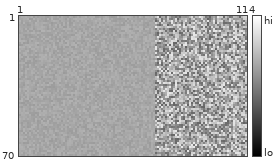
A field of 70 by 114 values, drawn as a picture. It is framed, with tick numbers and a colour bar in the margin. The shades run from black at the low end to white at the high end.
There is no overall slope. Neither half mirrors the other. The grain is fine, like static. No regular stripes run through it. A vertical seam about 60% of the way across splits the table, and the left part is calmer.
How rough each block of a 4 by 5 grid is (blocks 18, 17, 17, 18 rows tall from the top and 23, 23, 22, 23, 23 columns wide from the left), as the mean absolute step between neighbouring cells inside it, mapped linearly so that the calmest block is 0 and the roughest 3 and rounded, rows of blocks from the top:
00033 / 00033 / 00033 / 00033
